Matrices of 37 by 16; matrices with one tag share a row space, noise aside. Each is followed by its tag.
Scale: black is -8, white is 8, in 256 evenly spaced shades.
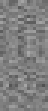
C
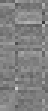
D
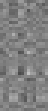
C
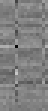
D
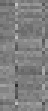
D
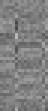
D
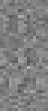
C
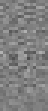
C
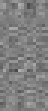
C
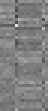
D
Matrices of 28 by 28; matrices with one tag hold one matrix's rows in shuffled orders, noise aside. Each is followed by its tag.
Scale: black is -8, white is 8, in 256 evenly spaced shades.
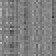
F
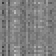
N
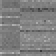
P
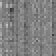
F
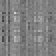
N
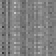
N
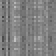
N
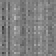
N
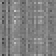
N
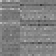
P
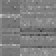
P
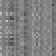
F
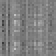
N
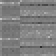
P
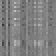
N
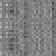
F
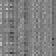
F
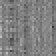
F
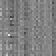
F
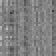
F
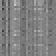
N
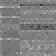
P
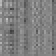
F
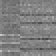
P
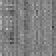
F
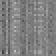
N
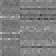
P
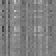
N
